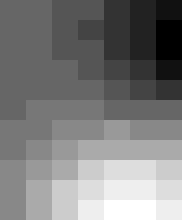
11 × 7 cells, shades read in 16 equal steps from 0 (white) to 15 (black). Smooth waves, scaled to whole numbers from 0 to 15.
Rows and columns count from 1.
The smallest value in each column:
7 5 3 1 0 0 1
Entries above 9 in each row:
5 5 5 4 3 0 0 0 0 0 0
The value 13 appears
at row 1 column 6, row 2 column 6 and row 3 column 6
